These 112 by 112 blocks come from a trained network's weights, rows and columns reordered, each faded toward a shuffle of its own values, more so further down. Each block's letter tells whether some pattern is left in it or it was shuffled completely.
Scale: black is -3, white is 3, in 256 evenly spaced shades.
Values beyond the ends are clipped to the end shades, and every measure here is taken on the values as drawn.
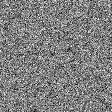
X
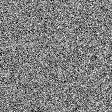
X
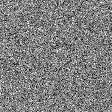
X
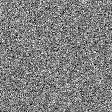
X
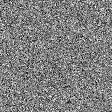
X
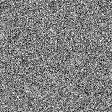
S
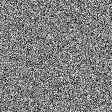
X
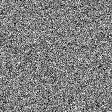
X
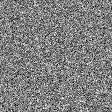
X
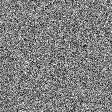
X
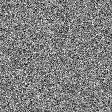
X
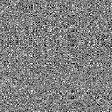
S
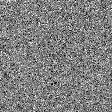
X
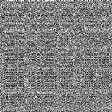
S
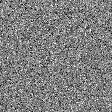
X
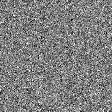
S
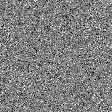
X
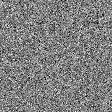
X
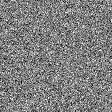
X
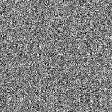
S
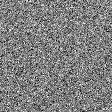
X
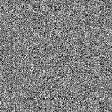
S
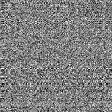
S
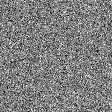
X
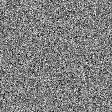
X
